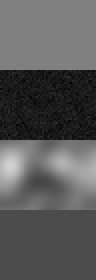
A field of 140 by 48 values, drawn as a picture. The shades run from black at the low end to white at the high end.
The table splits into 4 rows of 1 panel. Panel 1,1: middling, flat. Panel 2,1: very low, fine-grained, faint in contrast. Panel 3,1: middling, smooth, strong in contrast. Panel 4,1: low, flat.
